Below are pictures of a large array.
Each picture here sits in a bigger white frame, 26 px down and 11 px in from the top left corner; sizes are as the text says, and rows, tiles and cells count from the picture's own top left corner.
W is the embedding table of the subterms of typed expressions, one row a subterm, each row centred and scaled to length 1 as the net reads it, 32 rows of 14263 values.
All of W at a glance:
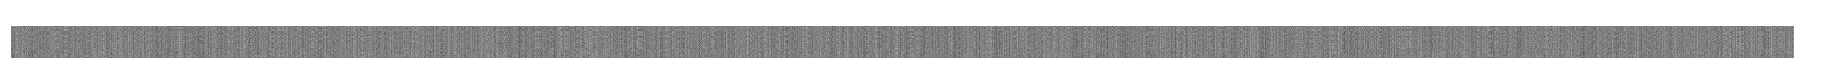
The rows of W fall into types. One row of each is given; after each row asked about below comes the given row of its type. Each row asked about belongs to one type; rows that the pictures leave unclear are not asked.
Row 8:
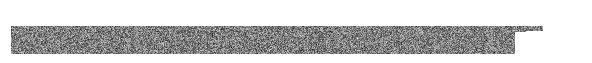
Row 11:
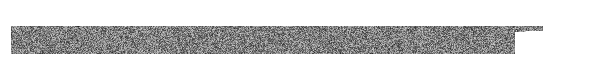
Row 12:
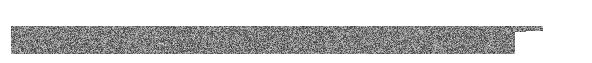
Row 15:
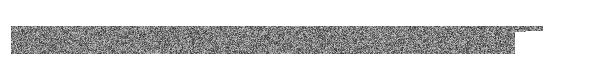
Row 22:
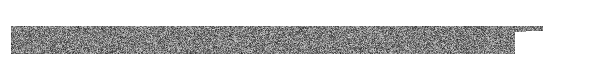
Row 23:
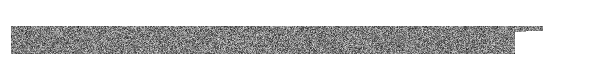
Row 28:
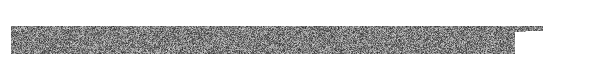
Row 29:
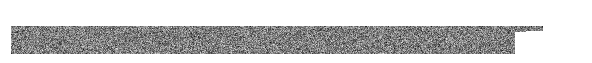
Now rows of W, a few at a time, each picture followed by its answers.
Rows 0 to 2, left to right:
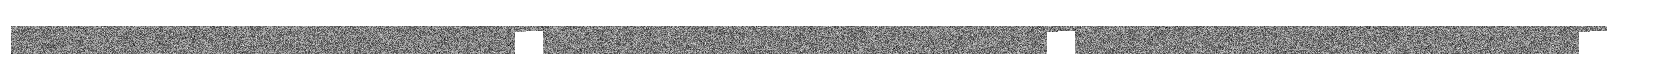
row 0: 15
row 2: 28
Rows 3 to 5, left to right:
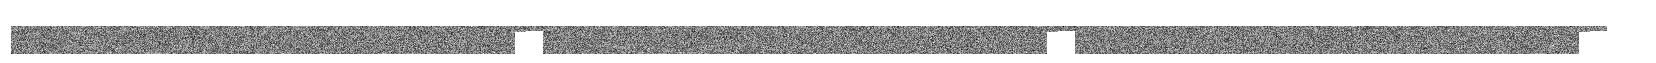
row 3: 15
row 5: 12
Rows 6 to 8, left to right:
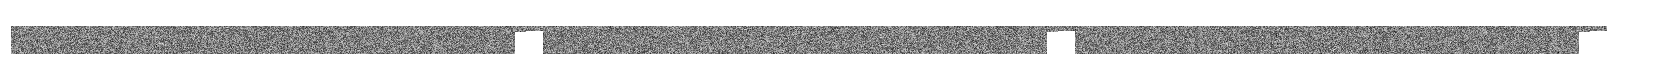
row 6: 12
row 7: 22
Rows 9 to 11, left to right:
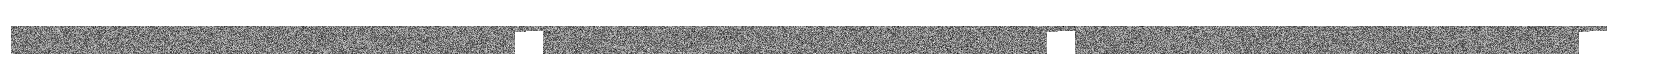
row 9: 23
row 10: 28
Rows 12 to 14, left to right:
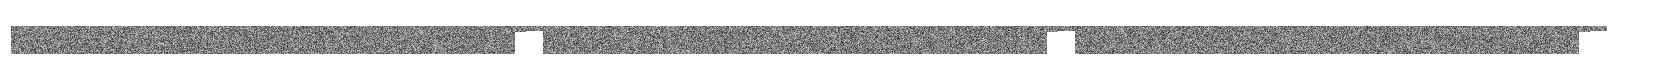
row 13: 8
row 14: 23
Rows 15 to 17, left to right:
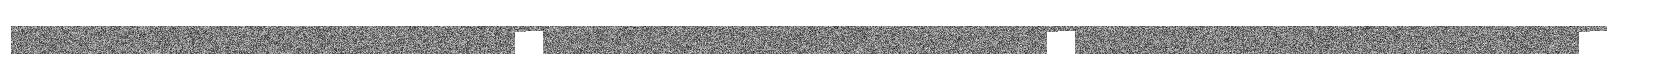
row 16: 28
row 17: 12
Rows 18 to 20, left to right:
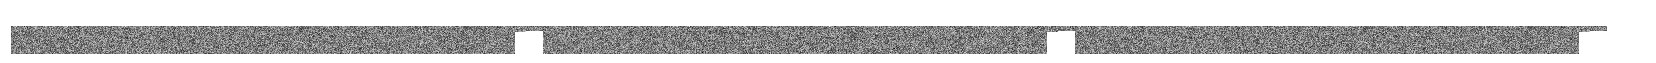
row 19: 8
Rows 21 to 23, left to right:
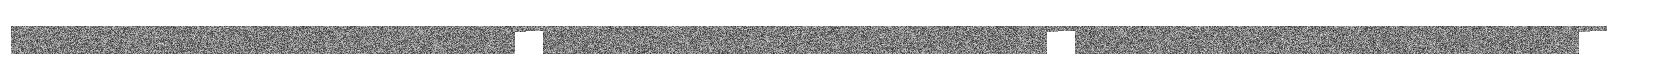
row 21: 12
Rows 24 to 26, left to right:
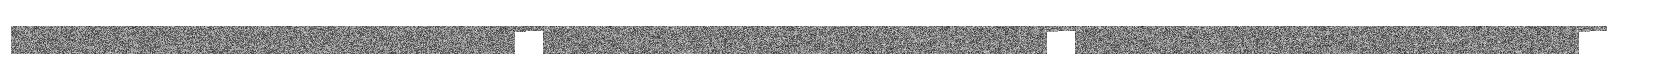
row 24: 28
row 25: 15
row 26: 15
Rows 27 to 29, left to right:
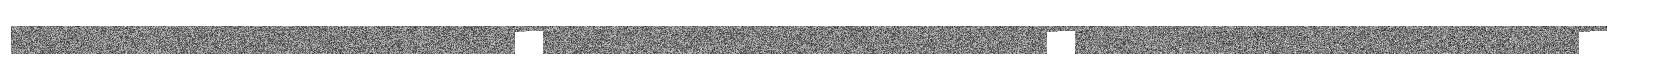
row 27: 11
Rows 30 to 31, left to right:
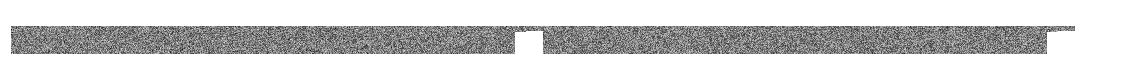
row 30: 29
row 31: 11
